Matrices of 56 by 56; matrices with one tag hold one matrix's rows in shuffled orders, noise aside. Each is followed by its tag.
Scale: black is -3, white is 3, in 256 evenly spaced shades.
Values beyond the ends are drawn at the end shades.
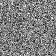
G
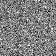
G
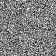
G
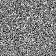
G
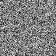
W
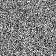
G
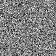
W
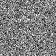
G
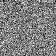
W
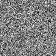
G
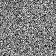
G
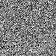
W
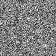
G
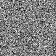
W
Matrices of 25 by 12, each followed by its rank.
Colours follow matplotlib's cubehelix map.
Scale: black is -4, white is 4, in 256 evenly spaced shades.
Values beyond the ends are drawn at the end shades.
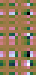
one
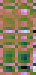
two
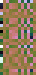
two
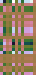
one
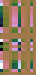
one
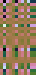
one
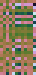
two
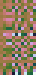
two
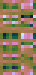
two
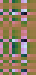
one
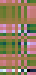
one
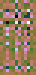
two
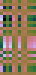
one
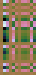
one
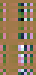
one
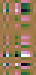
one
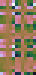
two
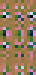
two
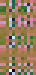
two
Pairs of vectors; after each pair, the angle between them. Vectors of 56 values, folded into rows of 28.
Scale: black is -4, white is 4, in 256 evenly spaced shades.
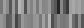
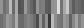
nearly opposite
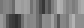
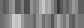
nearly opposite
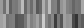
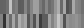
partly opposed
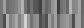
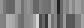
partly aligned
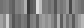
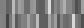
partly opposed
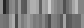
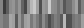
nearly parallel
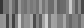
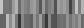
nearly opposite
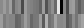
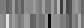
partly aligned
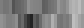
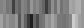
nearly parallel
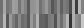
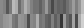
partly aligned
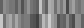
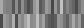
partly opposed
